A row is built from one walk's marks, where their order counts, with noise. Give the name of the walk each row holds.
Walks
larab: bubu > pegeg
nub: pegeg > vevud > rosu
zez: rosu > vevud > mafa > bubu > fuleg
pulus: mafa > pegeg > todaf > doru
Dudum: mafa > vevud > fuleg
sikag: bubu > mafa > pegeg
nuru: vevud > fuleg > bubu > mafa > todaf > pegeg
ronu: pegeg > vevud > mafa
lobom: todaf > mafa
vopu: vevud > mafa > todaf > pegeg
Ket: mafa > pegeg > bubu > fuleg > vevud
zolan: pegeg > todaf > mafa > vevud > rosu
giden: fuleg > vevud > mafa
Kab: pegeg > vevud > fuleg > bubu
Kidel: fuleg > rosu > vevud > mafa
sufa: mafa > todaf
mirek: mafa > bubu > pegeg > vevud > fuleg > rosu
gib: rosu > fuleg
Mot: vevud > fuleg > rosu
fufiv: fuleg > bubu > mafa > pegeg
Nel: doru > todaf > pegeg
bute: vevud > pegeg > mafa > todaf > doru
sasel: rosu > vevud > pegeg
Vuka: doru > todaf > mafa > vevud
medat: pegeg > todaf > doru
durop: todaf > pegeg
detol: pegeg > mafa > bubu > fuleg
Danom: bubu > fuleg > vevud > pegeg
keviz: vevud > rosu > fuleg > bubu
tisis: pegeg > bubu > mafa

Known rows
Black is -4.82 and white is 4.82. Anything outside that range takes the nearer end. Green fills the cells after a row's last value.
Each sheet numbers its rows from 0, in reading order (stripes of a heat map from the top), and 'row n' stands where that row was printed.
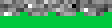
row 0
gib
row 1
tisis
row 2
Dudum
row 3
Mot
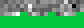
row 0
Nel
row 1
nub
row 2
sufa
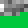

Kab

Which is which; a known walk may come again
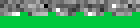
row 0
Vuka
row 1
pulus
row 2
keviz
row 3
zez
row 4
detol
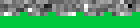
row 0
gib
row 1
vopu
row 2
Nel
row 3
Kab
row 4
sufa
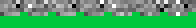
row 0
mirek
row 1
tisis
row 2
Ket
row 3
sikag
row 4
medat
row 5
fufiv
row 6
lobom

